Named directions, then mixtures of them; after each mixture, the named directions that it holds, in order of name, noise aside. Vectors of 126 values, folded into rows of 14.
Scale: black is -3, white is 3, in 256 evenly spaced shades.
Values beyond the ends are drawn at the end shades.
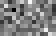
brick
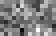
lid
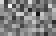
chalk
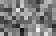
lid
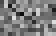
brick, chalk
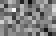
brick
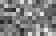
brick, lid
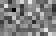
brick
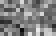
brick, lid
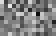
chalk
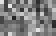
chalk, lid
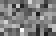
chalk, lid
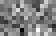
lid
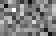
brick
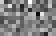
brick, chalk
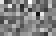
brick, chalk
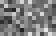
brick, lid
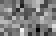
lid
